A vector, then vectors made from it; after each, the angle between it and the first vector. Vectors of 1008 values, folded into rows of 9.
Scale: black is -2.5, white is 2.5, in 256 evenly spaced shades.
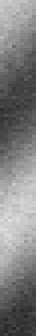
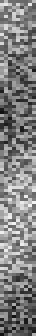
partly aligned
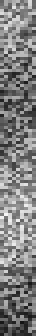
partly aligned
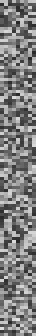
orthogonal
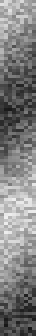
nearly parallel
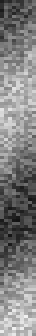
nearly opposite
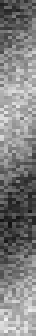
nearly opposite
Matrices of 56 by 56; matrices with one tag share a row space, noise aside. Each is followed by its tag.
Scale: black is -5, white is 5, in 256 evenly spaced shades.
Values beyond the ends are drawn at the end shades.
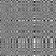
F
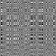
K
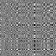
F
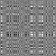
K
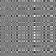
F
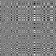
F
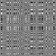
K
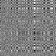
F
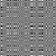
K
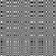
K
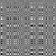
K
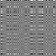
K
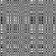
K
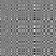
F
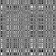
K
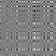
F
